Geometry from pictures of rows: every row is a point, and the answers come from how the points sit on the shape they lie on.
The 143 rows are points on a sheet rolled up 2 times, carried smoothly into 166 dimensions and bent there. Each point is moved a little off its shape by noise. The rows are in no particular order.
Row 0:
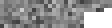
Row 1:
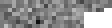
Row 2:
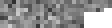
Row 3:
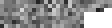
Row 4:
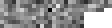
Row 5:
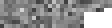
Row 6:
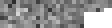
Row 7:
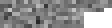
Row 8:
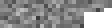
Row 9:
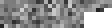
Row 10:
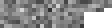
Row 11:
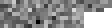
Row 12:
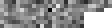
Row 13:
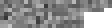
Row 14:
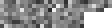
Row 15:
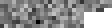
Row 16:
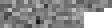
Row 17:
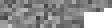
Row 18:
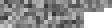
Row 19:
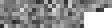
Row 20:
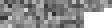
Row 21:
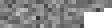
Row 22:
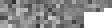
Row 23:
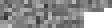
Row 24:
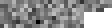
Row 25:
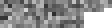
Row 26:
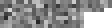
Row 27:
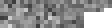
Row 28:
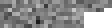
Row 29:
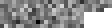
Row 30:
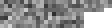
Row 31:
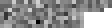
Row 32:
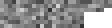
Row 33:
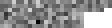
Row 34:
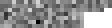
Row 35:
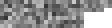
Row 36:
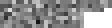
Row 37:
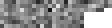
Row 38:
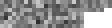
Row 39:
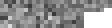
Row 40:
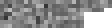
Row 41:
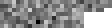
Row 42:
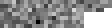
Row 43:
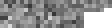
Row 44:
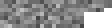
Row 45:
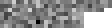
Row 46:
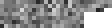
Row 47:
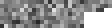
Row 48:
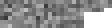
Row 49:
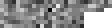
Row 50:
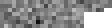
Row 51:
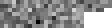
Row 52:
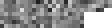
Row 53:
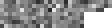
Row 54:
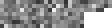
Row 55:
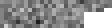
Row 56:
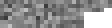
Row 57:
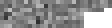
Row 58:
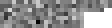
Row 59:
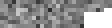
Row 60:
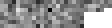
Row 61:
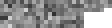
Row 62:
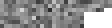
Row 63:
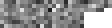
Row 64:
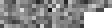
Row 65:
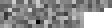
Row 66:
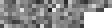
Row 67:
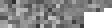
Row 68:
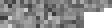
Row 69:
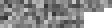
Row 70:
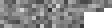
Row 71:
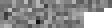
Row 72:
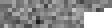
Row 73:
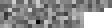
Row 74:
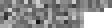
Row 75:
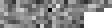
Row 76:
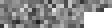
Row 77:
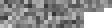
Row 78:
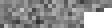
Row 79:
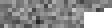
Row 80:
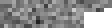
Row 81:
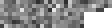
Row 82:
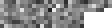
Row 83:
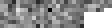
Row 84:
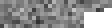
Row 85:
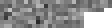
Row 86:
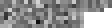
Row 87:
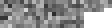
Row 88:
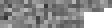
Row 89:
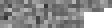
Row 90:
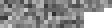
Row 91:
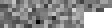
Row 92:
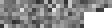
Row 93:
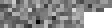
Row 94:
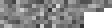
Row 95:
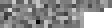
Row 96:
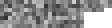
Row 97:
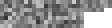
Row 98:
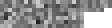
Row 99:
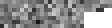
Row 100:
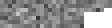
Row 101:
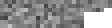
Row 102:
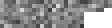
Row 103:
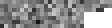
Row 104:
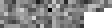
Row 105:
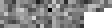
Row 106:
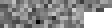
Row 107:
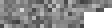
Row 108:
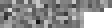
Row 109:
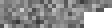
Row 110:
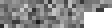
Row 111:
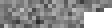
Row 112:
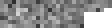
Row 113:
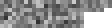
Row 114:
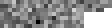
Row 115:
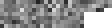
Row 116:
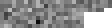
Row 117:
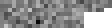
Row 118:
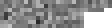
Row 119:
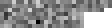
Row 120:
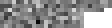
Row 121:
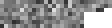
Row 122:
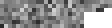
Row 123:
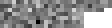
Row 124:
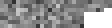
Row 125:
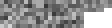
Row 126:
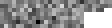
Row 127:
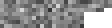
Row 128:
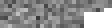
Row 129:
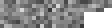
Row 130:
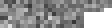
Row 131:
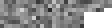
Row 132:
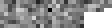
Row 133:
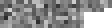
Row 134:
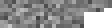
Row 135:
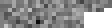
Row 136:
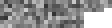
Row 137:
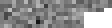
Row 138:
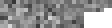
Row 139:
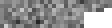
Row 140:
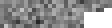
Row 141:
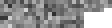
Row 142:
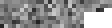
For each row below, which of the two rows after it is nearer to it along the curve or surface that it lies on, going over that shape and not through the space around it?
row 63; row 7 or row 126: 126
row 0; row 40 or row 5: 5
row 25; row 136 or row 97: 136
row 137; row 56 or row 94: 56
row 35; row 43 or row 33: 43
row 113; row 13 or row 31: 31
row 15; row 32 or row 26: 26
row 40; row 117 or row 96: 117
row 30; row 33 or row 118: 33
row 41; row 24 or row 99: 24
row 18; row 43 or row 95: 43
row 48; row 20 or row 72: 72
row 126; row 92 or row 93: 93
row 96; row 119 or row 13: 119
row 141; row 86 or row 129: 86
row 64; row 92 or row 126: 92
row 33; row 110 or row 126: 126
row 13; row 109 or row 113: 109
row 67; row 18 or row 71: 18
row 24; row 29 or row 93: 29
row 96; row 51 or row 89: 51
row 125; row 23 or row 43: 43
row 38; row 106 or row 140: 106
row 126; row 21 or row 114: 114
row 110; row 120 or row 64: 64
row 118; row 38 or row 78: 78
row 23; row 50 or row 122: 50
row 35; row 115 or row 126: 126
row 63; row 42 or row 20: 42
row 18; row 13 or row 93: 93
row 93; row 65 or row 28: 65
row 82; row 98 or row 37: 37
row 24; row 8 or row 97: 97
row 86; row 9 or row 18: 18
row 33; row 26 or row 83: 26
